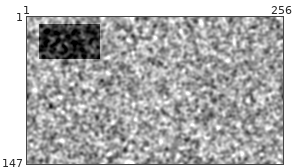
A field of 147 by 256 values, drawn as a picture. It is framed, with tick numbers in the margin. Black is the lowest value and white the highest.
The field is mottled with small blotches. An odd patch, lower than its surroundings, sits in the top left. No regular stripes run through it. The halves do not mirror each other.
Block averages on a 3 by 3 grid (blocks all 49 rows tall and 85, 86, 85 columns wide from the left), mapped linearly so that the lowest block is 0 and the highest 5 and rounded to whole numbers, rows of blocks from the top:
0 5 5 | 5 5 4 | 4 5 5
